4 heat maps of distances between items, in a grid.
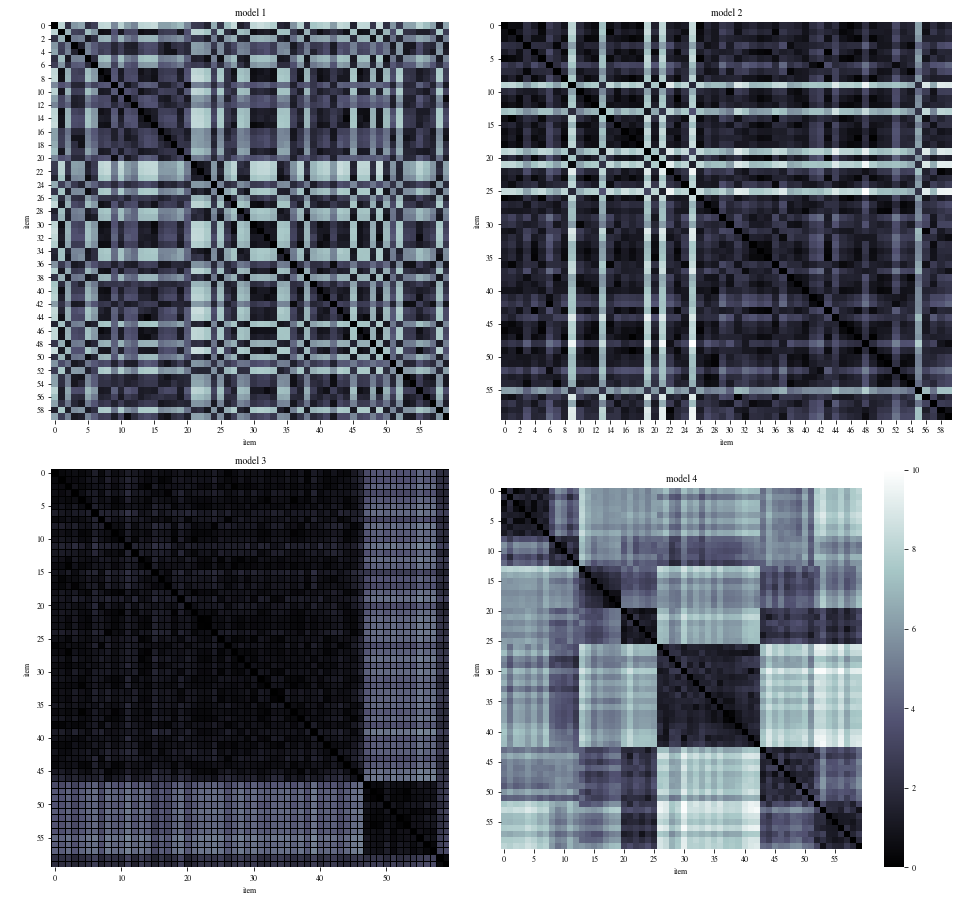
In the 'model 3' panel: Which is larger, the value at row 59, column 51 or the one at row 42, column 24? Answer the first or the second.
the first
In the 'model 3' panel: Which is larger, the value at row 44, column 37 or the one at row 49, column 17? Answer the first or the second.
the second
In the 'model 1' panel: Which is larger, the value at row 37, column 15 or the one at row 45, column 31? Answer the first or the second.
the second
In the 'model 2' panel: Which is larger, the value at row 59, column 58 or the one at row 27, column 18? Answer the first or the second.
the second
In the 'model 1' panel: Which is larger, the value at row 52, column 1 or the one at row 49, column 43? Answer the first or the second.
the first
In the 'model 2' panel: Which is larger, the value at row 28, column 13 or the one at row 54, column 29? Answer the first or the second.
the first
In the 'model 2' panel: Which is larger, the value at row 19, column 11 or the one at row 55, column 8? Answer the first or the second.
the first
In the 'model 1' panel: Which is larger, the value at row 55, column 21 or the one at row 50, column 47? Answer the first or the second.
the first
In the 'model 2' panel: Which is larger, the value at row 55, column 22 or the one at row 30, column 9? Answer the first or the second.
the first
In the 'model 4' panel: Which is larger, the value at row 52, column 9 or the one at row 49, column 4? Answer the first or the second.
the first
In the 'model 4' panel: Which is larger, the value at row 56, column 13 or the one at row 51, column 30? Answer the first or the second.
the second
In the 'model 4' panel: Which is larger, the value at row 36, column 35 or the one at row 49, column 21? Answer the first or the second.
the second
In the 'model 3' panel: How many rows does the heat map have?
60
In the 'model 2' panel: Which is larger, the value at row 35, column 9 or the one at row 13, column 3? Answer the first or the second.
the first
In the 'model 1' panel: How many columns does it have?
60
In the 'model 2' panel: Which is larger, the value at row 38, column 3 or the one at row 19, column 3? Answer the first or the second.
the second
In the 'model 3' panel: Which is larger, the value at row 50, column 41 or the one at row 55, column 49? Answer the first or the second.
the first
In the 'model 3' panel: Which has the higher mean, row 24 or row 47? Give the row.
47
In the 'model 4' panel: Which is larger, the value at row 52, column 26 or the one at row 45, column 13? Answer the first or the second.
the first
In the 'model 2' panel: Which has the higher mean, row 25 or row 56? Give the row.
25
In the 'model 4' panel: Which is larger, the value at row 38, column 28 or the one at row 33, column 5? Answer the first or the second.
the second
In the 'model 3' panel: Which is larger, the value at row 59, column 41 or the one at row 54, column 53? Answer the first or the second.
the first
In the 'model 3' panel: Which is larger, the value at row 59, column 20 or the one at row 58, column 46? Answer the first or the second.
the second
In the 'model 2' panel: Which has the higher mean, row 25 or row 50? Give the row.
25
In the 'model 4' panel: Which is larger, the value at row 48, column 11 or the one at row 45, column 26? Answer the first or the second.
the second
